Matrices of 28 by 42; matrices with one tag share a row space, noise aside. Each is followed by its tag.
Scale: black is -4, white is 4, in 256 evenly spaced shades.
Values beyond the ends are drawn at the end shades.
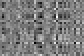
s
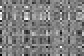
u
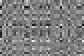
u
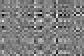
s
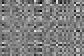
s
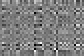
s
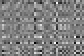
s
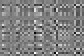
s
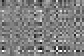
s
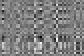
s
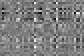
s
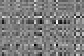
s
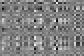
s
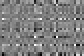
s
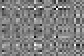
s
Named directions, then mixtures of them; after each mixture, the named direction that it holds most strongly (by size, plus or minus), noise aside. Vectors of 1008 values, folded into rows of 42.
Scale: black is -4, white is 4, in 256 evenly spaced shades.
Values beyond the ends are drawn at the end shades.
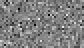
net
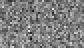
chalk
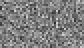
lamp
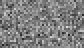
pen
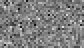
net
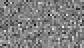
net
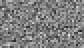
pen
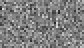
lamp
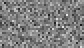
lamp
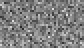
chalk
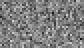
lamp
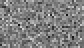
net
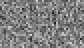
lamp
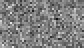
pen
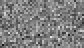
pen
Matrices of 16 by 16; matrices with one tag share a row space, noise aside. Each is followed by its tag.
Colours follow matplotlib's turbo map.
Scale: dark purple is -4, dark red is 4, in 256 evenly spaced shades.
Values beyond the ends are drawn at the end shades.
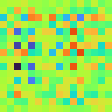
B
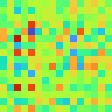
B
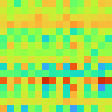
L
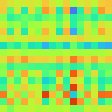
L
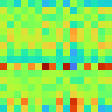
L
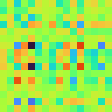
B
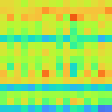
L
